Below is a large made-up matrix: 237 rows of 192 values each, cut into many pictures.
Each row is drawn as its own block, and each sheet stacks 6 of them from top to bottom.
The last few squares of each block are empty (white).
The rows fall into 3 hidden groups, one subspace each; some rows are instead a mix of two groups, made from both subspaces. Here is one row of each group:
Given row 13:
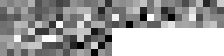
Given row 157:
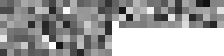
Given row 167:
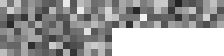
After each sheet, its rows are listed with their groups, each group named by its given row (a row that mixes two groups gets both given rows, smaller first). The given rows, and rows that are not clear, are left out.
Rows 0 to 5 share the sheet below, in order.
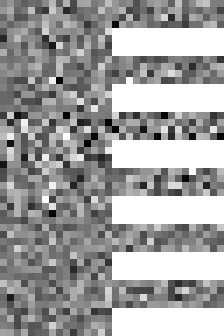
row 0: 157
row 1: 13
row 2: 167
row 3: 157 and 167
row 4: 13 and 167
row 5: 157 and 167
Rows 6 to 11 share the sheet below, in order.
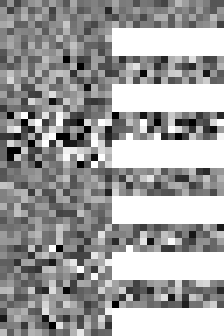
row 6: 167
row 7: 167
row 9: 157
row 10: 13
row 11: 157
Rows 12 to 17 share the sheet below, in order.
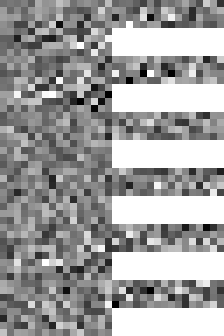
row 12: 13
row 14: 157
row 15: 13 and 167
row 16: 13
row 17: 157
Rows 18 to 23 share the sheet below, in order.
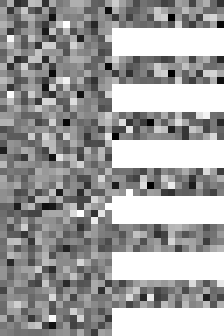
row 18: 167
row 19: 167
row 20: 157
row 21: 13
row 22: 167
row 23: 13 and 167
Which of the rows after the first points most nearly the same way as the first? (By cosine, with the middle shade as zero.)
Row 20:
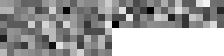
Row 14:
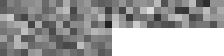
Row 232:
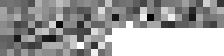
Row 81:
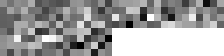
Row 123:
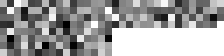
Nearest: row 232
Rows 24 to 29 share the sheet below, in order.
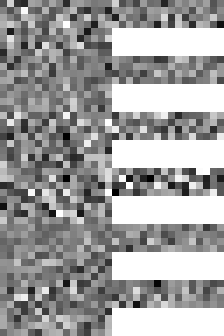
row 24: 167
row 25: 167
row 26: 167
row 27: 157
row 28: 13
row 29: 157 and 167
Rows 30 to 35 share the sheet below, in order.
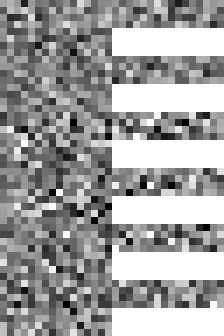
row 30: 167
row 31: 157 and 167
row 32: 157
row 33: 13
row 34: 157
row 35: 167
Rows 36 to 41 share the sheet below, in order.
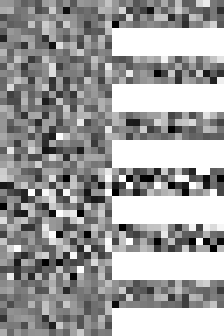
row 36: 157
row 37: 13 and 167
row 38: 13 and 167
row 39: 157
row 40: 13 and 167
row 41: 157
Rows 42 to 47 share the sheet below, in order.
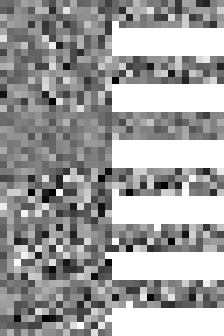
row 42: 157
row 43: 157
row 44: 157
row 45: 13 and 157
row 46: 13 and 157
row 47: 13
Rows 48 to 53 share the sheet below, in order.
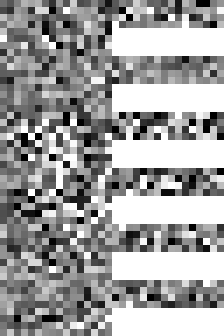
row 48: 157
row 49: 13 and 167
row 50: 157 and 167
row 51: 13
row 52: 167
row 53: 13
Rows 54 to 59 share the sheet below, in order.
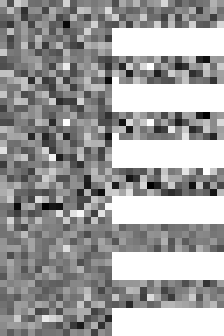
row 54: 167
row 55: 157
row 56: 157
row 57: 13
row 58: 167
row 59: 13
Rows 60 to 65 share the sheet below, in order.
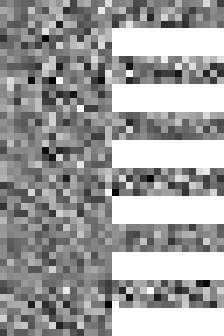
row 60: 13 and 157
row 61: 13
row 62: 13 and 157
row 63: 157
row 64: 167
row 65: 157
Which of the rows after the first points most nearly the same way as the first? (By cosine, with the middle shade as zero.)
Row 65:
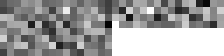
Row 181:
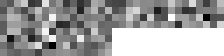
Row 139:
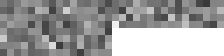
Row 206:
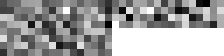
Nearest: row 206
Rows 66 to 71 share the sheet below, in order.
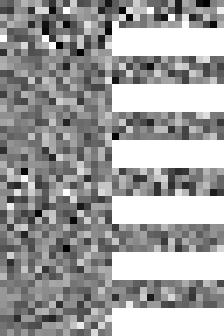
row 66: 157
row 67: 157
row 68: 157
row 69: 167
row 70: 167
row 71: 13
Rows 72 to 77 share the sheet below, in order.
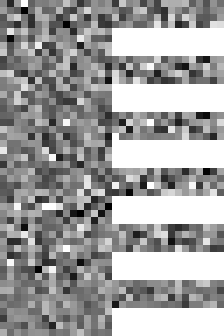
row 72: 167
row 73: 157
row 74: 157
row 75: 13
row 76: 167
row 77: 157
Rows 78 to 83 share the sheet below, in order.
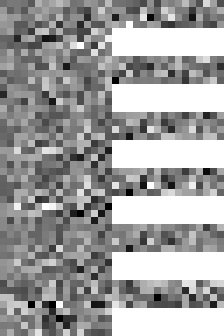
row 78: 13
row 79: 157
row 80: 13
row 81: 13
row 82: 13
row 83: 13 and 157
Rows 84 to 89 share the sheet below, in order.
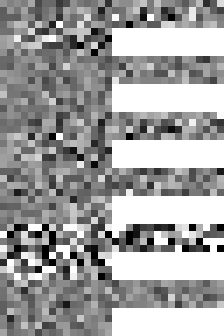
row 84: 13
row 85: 157
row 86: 13
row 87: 13 and 167
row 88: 167
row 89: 167
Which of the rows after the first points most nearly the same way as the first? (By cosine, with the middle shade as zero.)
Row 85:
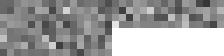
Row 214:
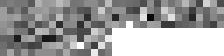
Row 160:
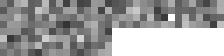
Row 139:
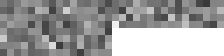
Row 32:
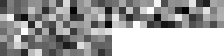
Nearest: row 139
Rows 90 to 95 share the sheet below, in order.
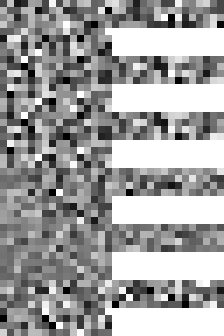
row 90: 157 and 167
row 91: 167
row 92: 167
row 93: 13
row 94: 13 and 157
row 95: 157
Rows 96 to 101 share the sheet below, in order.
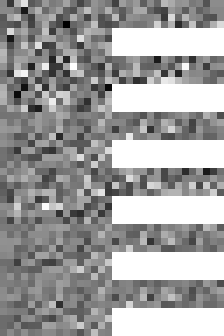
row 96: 167
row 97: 157
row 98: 13
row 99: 13
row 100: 13
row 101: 13
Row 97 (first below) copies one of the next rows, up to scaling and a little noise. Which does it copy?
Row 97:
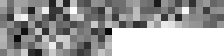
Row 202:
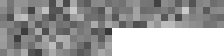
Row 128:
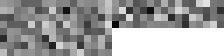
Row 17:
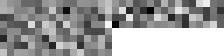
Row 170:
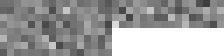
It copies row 202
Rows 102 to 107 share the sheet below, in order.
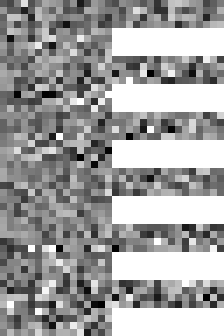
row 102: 167
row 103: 13
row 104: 13
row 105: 157
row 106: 13 and 157
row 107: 13 and 167
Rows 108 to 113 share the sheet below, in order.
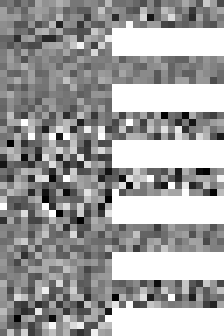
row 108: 13
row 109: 167
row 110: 13 and 167
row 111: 157
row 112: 157 and 167
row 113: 13 and 157
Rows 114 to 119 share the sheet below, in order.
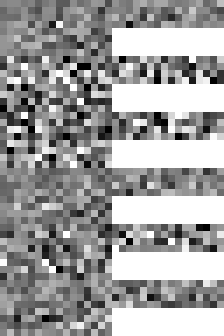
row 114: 13
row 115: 167
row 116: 167
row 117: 13
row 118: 157
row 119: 13
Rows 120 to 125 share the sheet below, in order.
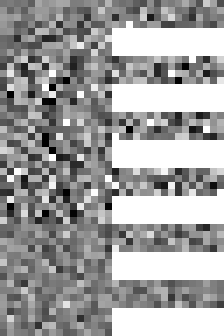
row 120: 13
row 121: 157 and 167
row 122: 157 and 167
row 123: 167
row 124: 157
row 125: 167
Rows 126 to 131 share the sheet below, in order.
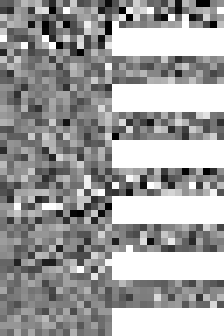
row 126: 157
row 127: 157 and 167
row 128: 157
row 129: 13
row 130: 13
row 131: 13 and 167
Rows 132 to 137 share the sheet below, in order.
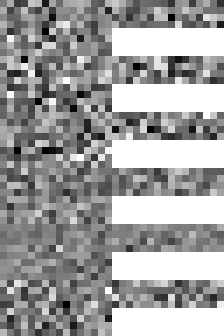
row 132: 167
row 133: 167
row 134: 13
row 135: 167
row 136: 13
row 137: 167
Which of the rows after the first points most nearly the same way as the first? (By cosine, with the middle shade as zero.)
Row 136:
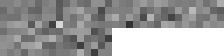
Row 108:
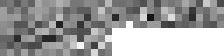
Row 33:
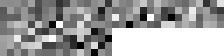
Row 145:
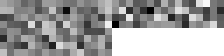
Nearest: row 33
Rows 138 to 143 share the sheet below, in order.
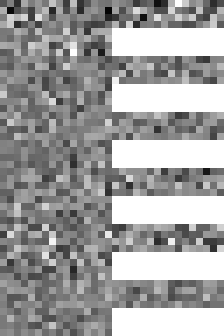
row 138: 167
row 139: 157
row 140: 167
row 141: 13 and 157
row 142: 167
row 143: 167
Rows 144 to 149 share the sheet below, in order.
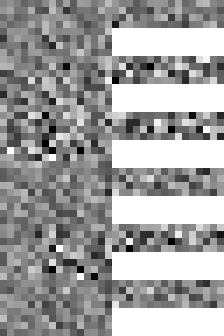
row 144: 157
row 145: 157
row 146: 167
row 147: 157
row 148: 13 and 157
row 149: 157
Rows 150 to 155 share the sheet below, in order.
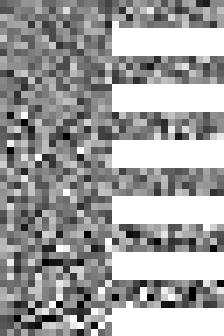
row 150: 157
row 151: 157
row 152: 167
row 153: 167
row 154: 13 and 167
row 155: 13
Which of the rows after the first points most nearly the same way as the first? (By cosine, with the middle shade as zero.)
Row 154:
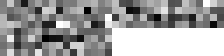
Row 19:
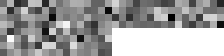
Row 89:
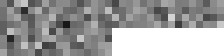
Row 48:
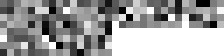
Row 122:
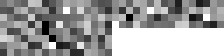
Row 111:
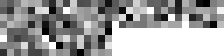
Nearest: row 19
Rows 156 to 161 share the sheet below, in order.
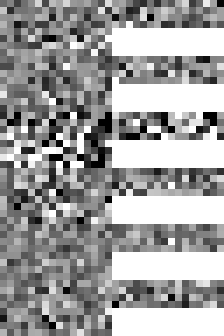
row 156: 13 and 167
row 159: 13 and 157
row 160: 157 and 167
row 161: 157
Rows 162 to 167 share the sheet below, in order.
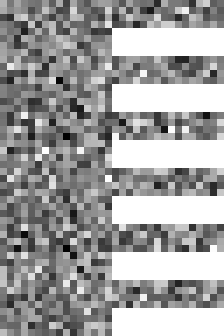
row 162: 157
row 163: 13 and 167
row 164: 157 and 167
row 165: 167
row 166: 167
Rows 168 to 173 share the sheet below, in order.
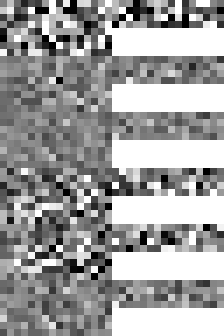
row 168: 157
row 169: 13
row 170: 157
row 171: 13 and 167
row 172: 13
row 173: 157
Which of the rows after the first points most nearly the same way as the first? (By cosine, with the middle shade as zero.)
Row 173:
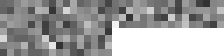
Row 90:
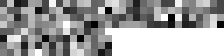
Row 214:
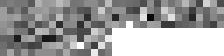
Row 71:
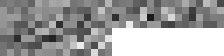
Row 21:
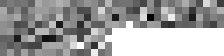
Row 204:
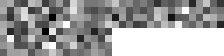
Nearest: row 204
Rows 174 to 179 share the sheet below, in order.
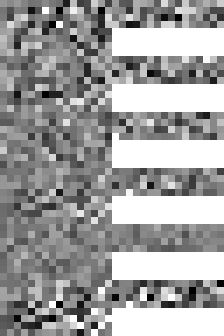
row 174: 13 and 157
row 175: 13
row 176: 157
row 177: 13
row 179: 13
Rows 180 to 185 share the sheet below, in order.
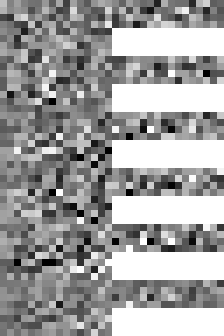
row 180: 157
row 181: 167
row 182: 13
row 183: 13
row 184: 13
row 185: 13
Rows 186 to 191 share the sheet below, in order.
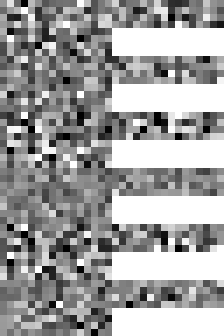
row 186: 167
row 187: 157 and 167
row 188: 167
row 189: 157
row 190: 167
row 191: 13
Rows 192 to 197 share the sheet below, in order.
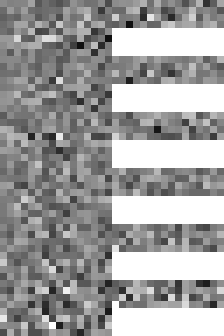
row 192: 13
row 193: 13
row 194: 13 and 157
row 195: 157 and 167
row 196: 157
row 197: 157
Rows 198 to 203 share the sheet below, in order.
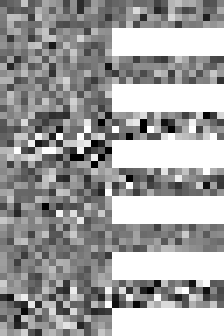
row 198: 167
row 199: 167
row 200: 13
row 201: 13 and 157
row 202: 157
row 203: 157
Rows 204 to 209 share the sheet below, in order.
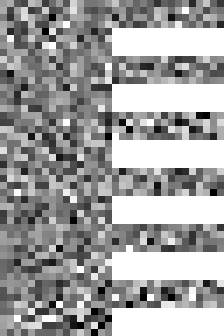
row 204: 157 and 167
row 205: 157 and 167
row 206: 157
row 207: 167
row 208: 13
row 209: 13
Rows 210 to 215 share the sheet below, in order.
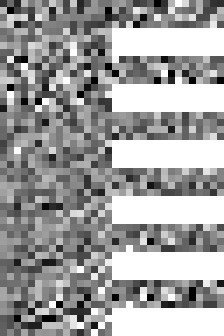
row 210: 167
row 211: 167
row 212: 13 and 157
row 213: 13
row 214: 13
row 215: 13
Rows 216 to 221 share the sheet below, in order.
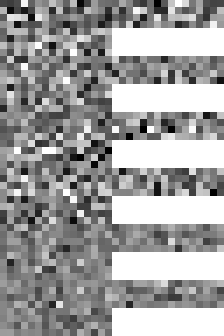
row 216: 167
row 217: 167
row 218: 13
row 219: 167
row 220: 167
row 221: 13 and 167
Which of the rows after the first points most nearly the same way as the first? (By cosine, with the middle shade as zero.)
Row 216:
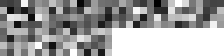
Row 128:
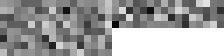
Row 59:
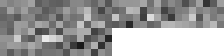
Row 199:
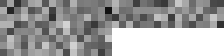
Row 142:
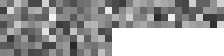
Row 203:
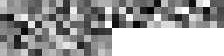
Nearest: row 199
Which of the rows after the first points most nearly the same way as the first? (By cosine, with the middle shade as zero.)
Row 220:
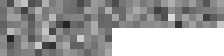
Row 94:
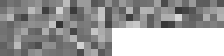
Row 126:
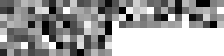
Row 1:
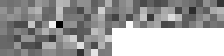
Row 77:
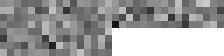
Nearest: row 126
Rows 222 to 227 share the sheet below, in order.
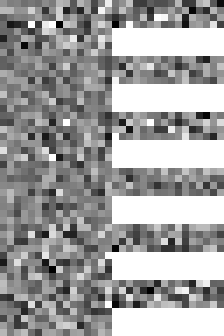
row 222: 13 and 157
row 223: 157
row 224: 157
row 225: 13
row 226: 157
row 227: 157
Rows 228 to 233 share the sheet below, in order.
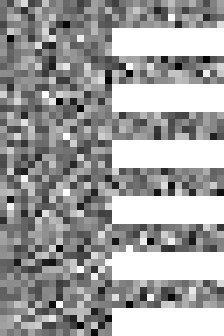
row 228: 167
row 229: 13 and 157
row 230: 167
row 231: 167
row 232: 13
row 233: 13
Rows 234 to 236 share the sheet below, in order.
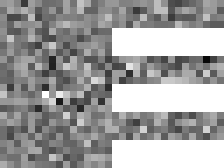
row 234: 167
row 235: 13 and 157
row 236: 167
